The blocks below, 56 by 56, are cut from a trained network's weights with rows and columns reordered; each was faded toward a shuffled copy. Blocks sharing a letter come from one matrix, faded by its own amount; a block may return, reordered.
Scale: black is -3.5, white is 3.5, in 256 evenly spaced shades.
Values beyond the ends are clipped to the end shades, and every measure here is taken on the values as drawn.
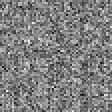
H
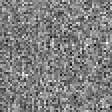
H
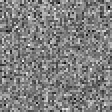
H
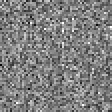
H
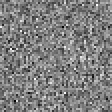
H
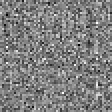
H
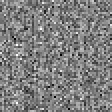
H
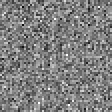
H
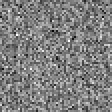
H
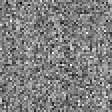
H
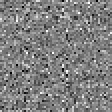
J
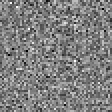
H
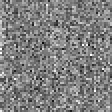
H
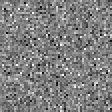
J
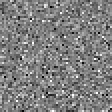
J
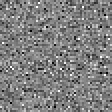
J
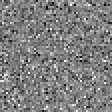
J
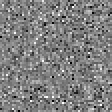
J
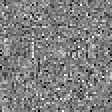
J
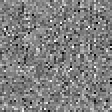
J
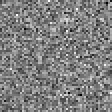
H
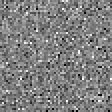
J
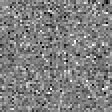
J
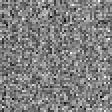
H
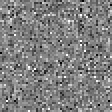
J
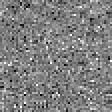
J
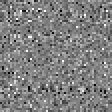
J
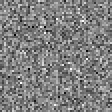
H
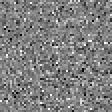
J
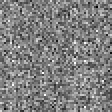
H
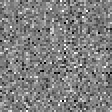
J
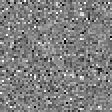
J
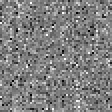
J
